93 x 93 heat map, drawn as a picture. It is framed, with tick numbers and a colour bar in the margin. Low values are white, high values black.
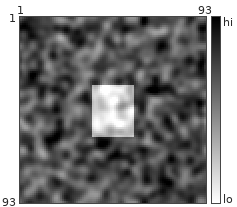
In the centre lies a patch that is lower than the rest. There is no overall slope. Values change most from cell to cell in the centre. The ninth with the lowest average is the centre. The values are skewed, with a long tail toward low values.
